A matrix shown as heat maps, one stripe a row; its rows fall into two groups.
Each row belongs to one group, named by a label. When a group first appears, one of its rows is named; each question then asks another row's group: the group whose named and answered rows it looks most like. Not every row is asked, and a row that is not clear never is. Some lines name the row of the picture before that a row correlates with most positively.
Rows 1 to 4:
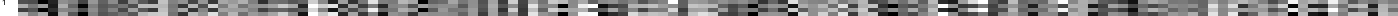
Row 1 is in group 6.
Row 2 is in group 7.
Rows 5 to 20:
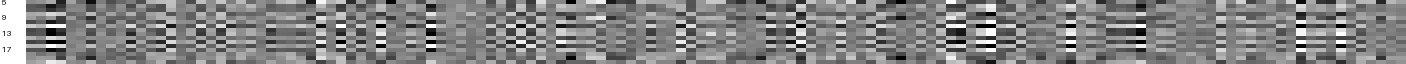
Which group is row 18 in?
7
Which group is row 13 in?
6
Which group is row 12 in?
6
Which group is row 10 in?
6
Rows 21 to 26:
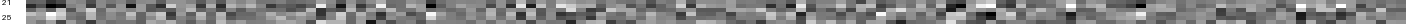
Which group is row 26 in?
7
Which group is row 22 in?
6
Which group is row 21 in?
6
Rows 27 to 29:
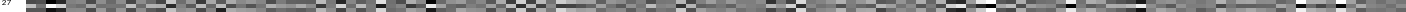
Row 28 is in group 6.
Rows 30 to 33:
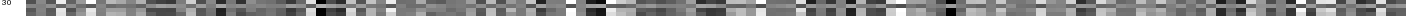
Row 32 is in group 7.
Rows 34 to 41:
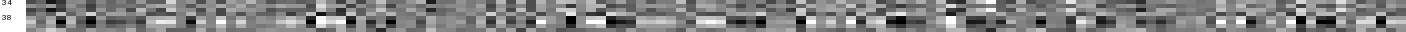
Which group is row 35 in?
7
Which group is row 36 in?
6
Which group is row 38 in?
7
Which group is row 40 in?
7
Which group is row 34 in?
6
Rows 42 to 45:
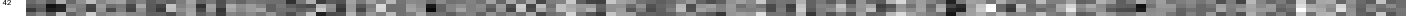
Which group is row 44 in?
6
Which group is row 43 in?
6
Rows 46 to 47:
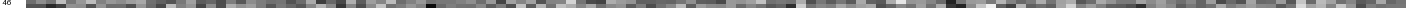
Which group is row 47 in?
6
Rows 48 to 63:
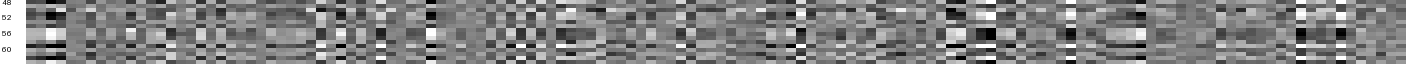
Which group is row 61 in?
7
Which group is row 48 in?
6
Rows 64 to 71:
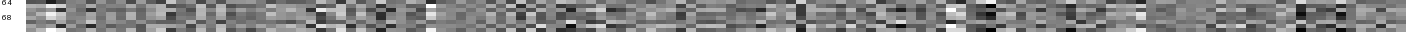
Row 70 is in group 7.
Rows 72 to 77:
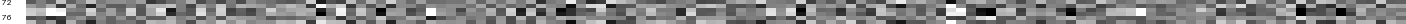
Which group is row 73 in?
7
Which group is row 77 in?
7
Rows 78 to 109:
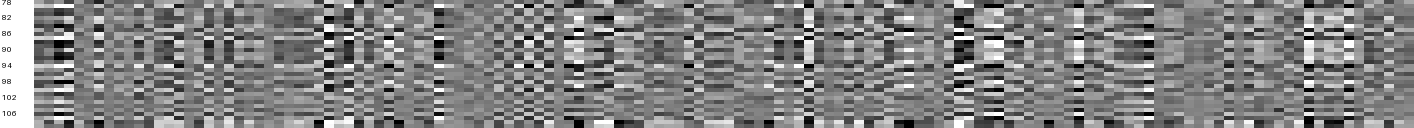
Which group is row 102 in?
7
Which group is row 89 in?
6
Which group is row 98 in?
6
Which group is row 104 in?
6
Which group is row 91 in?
6
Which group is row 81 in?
6
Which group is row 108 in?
7
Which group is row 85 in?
7
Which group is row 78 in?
7
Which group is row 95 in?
7
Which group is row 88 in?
6
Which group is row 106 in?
6
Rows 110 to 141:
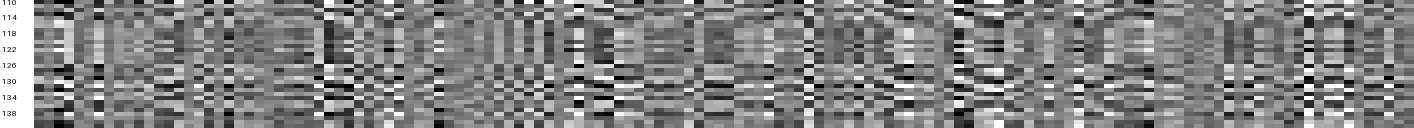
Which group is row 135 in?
7
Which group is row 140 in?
6
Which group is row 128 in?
6
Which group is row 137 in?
6
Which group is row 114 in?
7
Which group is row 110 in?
6
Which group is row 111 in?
7
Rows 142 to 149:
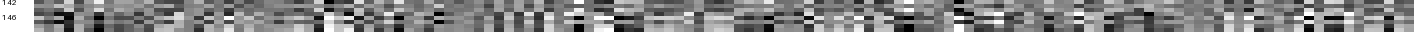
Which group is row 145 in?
6
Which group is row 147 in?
6
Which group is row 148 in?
7
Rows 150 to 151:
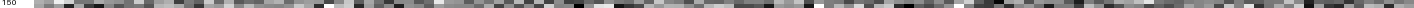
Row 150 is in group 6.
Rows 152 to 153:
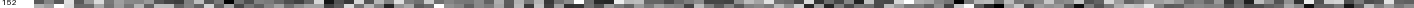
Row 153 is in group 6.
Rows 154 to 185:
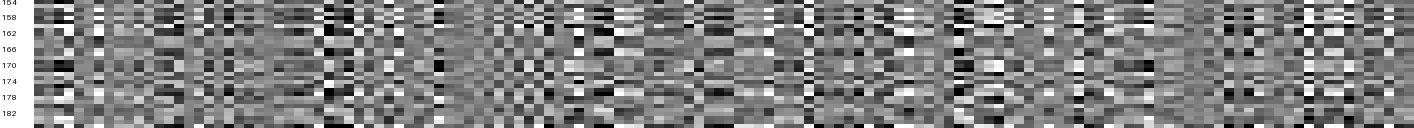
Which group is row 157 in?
6
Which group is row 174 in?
7
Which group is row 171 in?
6
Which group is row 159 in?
6
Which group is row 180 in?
6
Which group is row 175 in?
6
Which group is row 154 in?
6
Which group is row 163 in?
7
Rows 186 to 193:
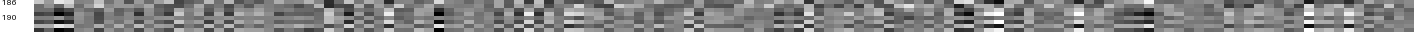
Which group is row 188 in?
6
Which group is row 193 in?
6
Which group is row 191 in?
6
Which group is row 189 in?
6
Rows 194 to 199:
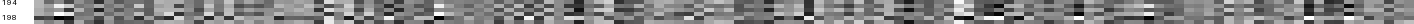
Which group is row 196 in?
7
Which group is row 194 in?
7
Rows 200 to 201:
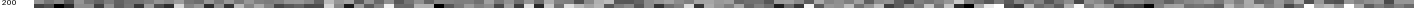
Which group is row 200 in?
7
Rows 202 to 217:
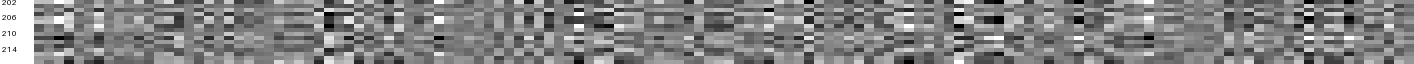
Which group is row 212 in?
7
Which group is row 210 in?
7
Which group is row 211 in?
6
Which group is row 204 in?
7
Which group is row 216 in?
7
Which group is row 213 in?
6
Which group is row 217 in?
7
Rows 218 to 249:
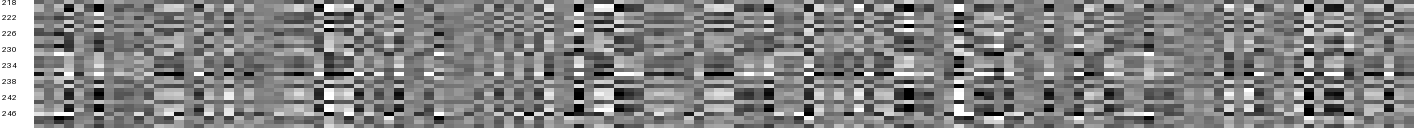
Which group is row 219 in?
7
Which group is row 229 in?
6
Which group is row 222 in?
6
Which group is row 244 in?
7
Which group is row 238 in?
7
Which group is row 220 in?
7
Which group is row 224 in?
7
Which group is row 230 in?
7
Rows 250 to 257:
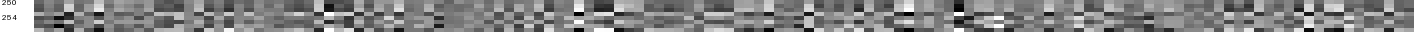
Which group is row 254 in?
6
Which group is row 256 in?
6
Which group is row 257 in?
7
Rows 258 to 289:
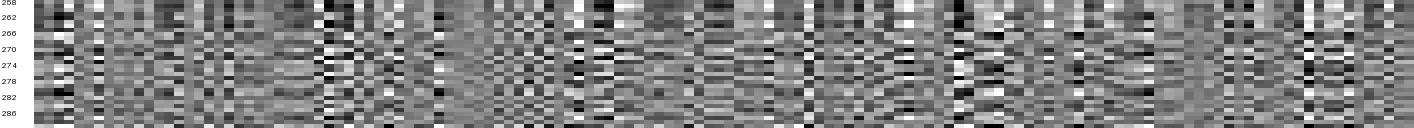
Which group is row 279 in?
7
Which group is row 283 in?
7
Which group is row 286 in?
6
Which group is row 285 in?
7
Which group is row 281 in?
6
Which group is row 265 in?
6
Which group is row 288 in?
6
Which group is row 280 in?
6
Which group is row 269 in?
6
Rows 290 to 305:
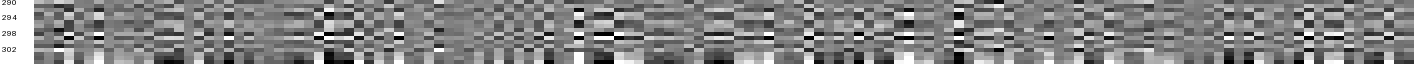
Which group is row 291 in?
6
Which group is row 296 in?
7
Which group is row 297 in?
6
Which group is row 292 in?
7
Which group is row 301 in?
6
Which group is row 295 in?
7
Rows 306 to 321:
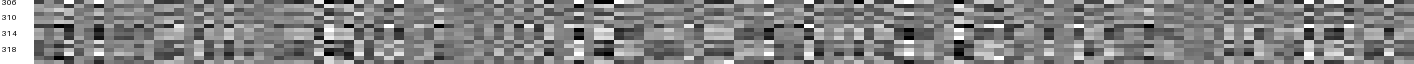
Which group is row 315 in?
7
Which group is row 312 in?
6
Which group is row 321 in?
7
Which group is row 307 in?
7
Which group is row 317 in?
6
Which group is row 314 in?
7
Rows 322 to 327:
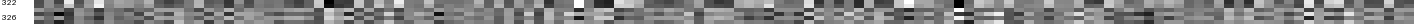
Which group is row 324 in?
7
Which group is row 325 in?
6
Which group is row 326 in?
7
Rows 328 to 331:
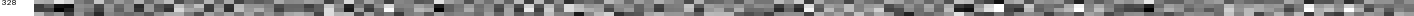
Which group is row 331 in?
7
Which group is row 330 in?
6
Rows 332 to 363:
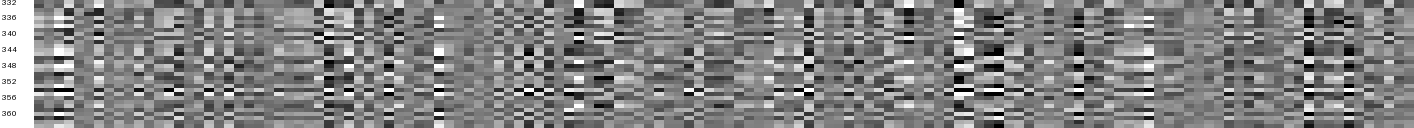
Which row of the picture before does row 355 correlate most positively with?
328
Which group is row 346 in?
6
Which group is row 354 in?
6
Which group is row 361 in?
6
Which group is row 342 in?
7
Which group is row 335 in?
7
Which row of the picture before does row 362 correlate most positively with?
328
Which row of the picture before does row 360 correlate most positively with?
328
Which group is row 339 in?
6
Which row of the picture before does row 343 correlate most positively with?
328
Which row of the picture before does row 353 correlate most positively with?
328
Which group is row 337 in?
7
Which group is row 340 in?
7
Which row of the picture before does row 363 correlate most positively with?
328
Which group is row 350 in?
6
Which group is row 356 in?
7
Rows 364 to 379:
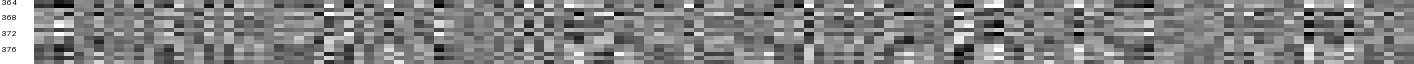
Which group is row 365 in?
6
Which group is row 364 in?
6
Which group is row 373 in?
7
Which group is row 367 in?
7
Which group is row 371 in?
6
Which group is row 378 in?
6
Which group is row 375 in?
6
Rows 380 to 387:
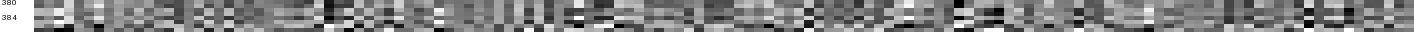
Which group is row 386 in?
7
